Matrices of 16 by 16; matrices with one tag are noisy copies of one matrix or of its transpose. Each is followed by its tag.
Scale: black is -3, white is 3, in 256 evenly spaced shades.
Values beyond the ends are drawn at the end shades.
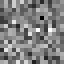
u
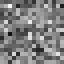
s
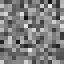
u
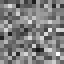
s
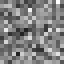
s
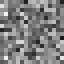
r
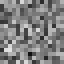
u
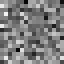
r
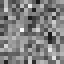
s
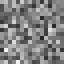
u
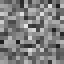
u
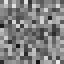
r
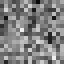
s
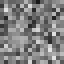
s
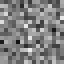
u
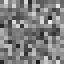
r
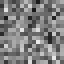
s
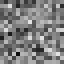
s
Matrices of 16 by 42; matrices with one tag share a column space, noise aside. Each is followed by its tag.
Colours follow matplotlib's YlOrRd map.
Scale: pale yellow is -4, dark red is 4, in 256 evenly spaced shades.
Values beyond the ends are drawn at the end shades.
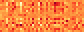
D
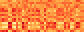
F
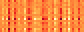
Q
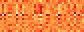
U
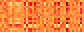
D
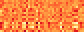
F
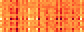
Q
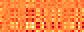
F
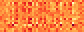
D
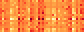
Q
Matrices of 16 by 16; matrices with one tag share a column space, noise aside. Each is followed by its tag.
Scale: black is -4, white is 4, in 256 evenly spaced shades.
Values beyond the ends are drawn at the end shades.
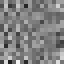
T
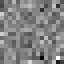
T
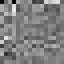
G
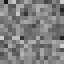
G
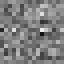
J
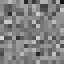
G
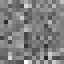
T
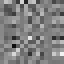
G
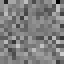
G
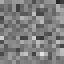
G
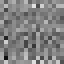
T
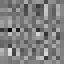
J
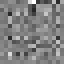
G
